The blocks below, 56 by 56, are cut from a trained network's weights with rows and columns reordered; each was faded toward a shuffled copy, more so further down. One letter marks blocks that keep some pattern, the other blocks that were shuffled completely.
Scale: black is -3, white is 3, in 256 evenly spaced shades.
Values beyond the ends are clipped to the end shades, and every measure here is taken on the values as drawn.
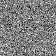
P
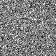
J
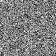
P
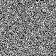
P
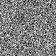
J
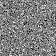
J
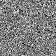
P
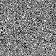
P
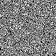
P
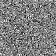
P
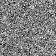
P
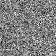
J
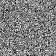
P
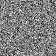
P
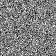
J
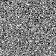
P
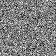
J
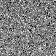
J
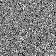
J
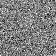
J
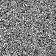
J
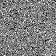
P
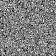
J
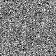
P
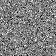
J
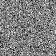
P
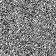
J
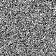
J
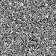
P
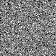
J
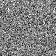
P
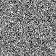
P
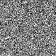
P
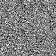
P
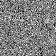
P
